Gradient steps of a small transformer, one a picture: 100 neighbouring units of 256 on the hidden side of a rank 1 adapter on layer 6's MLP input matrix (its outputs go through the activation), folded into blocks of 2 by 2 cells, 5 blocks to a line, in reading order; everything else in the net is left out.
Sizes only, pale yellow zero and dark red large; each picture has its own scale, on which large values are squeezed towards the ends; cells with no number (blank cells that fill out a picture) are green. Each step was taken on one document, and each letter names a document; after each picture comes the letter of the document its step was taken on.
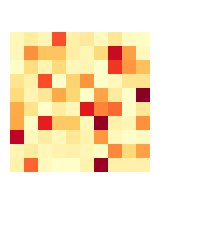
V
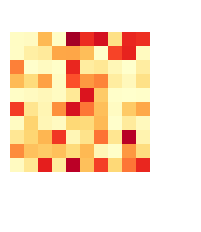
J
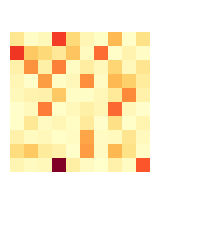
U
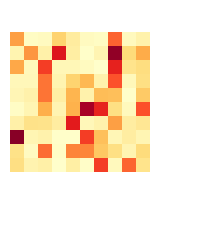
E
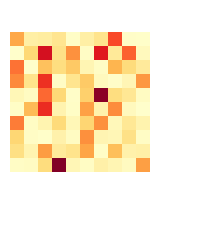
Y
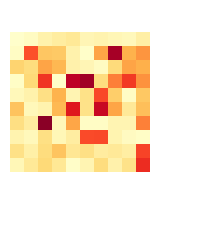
E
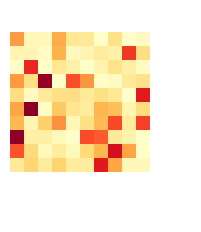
V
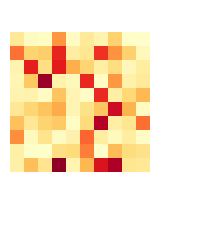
Y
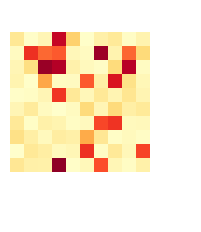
U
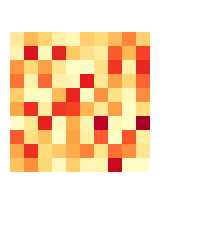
V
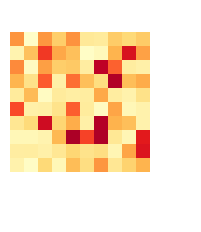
J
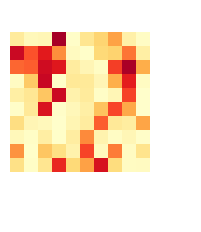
U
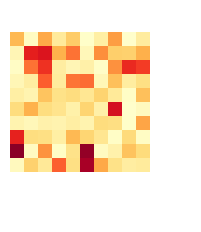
E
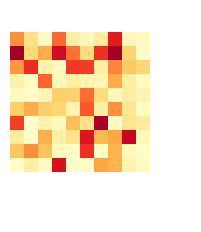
Y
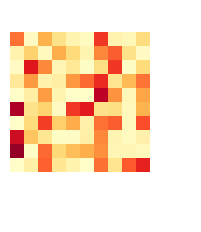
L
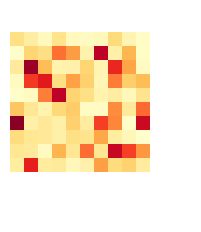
V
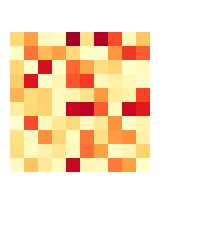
J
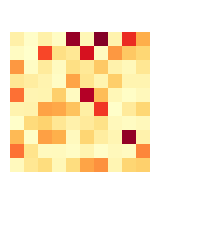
J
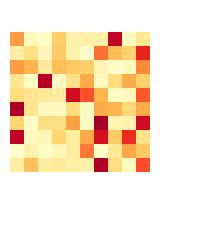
V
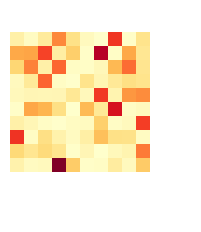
U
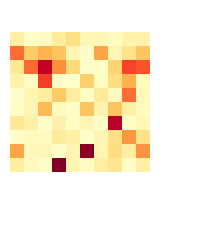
U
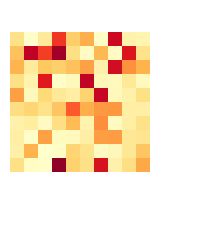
Y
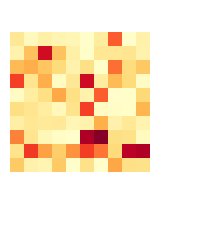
E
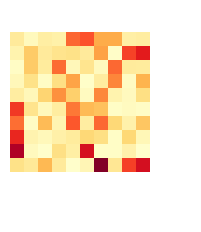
L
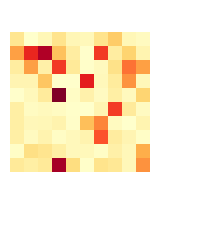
U
